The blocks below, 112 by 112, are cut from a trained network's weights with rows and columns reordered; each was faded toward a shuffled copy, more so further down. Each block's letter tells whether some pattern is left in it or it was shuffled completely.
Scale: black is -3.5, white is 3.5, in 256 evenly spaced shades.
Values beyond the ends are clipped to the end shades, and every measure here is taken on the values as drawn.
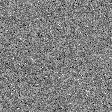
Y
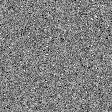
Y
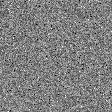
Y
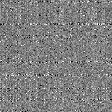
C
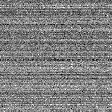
C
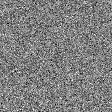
Y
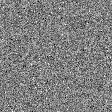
Y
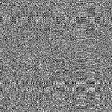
C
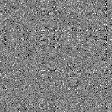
C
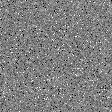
Y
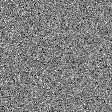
Y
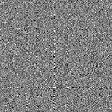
C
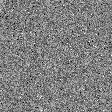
Y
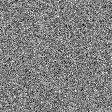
Y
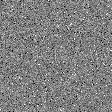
Y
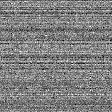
C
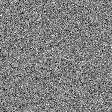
Y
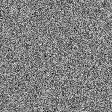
Y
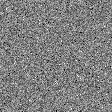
Y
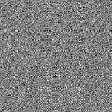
C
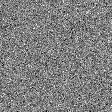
Y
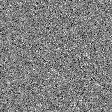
Y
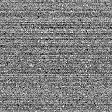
C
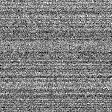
C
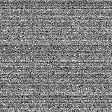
C
